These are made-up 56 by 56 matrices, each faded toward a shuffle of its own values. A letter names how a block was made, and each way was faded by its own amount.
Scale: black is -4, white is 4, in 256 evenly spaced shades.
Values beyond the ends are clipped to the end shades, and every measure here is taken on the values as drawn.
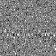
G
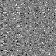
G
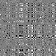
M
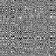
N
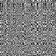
N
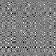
M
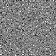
G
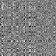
N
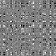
M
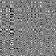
M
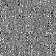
G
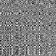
N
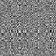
N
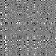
M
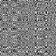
N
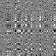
M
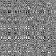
N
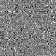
G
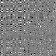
M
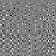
M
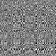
N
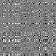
M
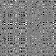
M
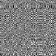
N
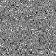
G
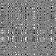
M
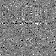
G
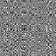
N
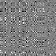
M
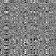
N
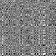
N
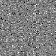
G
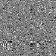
G
